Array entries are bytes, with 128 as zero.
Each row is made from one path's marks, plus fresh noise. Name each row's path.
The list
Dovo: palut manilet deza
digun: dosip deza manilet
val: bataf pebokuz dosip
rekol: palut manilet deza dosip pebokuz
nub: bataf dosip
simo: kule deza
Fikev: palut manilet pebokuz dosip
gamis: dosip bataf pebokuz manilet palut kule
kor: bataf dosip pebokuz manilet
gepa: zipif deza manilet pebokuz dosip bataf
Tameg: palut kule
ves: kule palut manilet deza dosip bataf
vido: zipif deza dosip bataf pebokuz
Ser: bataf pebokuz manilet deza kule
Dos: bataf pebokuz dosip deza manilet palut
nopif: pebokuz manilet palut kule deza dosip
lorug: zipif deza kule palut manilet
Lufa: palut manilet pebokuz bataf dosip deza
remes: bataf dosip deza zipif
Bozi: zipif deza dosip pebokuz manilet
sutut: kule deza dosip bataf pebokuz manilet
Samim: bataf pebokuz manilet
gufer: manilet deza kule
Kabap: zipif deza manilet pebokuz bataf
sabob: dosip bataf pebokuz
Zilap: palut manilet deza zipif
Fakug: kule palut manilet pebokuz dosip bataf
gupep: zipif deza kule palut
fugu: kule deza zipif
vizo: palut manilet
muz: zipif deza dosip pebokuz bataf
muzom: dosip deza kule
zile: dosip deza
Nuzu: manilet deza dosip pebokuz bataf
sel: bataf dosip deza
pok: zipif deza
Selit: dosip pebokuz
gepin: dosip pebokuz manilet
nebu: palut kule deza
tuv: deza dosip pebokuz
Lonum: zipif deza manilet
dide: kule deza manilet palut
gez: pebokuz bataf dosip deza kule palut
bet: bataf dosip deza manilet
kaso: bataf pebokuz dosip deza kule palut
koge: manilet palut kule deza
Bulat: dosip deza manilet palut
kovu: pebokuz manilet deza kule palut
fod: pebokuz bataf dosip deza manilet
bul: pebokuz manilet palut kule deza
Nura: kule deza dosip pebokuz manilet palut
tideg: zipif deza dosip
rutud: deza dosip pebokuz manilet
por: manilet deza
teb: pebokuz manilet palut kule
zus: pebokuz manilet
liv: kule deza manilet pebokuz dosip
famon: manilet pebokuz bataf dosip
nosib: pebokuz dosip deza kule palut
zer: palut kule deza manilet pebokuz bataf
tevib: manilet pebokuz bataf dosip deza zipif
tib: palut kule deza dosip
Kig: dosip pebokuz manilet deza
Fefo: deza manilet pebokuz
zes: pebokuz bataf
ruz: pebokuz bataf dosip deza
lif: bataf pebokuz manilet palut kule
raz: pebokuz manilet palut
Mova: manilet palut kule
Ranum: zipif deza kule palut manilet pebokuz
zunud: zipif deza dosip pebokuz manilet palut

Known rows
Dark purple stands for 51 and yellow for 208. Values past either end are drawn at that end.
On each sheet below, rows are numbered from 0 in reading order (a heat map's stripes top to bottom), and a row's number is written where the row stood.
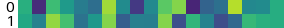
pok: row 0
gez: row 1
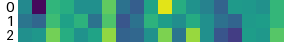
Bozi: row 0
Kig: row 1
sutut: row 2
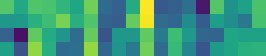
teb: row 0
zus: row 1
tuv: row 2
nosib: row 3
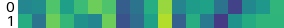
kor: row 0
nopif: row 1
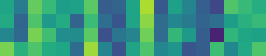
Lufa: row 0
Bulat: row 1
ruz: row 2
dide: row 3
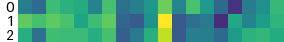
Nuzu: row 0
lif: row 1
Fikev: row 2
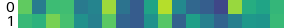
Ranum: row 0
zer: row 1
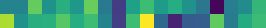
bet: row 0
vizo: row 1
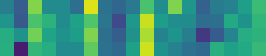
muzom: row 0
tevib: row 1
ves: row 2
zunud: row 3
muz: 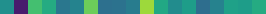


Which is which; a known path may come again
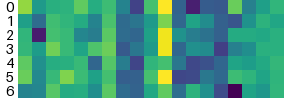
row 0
vizo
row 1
Dos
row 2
zunud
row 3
Fakug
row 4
Dovo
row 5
raz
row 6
fod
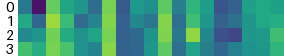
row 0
tuv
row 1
kaso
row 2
sutut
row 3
zer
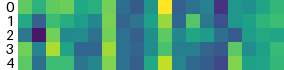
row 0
lif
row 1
Nura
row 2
zile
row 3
nebu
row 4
Ranum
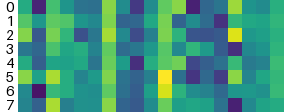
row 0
pok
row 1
bul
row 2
gupep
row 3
Nuzu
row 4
Lonum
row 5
Tameg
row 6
Bozi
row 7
sel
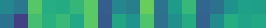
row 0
val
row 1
Selit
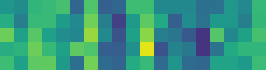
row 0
Fefo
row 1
Kabap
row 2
koge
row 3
gamis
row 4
kovu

